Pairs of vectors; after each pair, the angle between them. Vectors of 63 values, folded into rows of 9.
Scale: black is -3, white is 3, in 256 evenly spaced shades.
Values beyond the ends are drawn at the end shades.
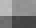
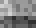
nearly parallel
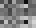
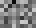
partly opposed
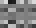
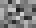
partly aligned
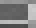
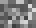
partly aligned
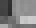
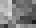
nearly opposite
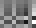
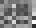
nearly parallel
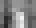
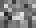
partly aligned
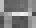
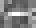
nearly parallel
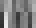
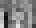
nearly opposite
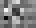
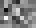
nearly opposite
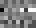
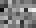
nearly parallel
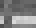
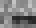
nearly opposite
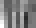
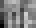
nearly opposite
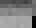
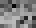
partly aligned
